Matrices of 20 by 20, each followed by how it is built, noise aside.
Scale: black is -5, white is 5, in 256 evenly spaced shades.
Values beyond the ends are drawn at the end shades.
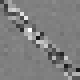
banded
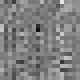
low rank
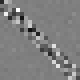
banded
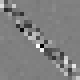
banded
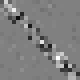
banded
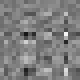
low rank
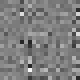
low rank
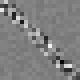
banded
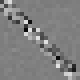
banded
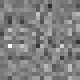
low rank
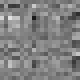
low rank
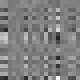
low rank
